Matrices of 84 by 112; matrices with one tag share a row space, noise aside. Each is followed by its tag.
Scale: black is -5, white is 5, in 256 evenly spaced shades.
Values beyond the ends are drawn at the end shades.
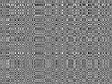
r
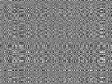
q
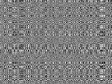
q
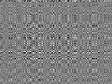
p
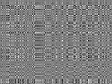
r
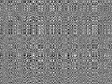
p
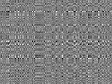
r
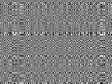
q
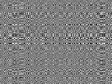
q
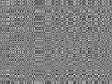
r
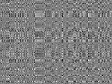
r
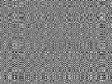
q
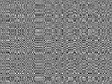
r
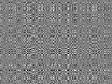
p
